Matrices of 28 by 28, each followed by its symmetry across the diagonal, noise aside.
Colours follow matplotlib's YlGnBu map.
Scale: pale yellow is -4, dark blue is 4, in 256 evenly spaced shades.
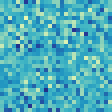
neither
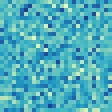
neither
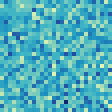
antisymmetric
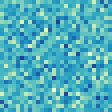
symmetric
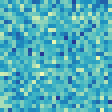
antisymmetric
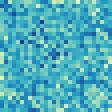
symmetric
